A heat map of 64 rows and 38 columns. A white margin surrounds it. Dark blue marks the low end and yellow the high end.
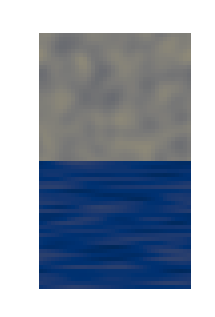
The table splits into 2 rows of 1 panel. Panel 1,1: middling, blotchy, faint in contrast. Panel 2,1: very low, streaked across, faint in contrast.
